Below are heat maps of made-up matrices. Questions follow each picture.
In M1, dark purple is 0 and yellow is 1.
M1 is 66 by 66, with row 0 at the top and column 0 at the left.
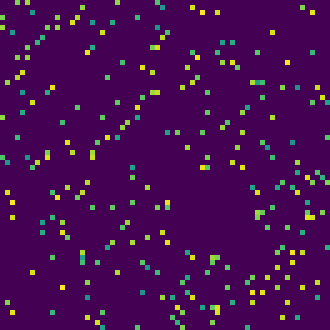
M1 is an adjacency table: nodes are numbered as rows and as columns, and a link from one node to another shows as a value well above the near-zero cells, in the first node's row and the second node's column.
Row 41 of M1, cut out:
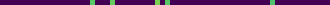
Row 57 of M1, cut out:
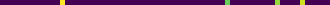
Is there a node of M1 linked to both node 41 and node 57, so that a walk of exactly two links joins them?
no
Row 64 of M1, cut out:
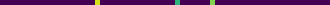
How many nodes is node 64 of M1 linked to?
3
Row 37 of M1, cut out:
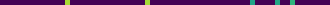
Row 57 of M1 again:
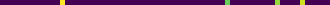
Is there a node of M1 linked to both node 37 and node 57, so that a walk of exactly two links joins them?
yes
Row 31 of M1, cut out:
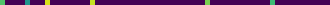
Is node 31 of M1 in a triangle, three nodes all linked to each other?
yes
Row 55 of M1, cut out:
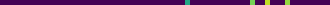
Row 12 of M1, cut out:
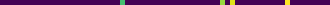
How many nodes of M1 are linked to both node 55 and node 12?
1
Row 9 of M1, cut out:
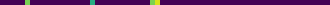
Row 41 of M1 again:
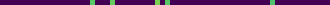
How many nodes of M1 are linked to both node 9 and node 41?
2
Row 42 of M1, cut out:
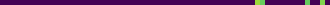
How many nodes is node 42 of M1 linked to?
4
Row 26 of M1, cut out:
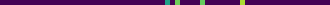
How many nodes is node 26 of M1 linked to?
4
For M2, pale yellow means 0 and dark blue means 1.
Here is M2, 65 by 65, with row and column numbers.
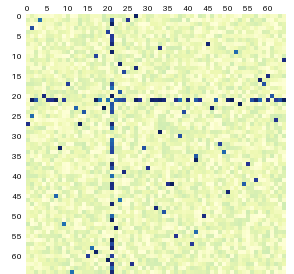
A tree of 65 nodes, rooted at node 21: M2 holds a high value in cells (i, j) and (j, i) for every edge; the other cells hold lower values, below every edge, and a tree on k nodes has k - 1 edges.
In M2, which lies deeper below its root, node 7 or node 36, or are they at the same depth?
node 36
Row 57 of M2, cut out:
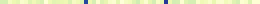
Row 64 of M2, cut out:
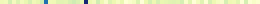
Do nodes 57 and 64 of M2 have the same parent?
yes
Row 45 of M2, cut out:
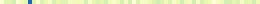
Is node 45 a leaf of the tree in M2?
yes
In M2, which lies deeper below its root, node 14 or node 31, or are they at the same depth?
node 14
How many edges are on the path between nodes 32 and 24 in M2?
2
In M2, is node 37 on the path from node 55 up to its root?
yes
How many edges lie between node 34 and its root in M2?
1
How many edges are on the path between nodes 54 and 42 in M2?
1
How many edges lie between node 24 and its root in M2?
1
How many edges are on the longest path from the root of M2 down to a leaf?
2
